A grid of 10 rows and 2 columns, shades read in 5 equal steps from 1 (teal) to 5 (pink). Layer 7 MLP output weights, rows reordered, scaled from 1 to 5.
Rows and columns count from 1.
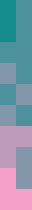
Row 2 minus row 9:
-4 -1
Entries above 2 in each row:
0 0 0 1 1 1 2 2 2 2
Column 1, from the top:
1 1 2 3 2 3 4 4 5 5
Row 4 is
3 2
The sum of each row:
3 3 4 5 5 5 8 7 8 10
